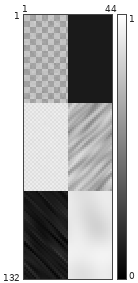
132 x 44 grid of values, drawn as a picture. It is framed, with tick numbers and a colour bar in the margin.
It is made of 3 by 2 panels. Panel 1,1: high, checkered. Panel 1,2: very low, flat. Panel 2,1: very high, checkered, faint in contrast. Panel 2,2: high, slanting up to the right. Panel 3,1: very low, slanting down to the right, faint in contrast. Panel 3,2: very high, smooth, faint in contrast.
